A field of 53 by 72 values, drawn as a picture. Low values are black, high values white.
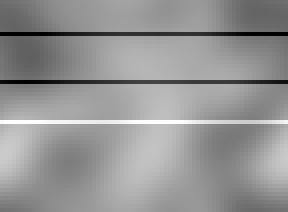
Histogram: skewed, a long tail of low values. Ninth with the lowest average: top left. Odd lines: rows 9, 21 and 31. Average level on the scale: 60%.
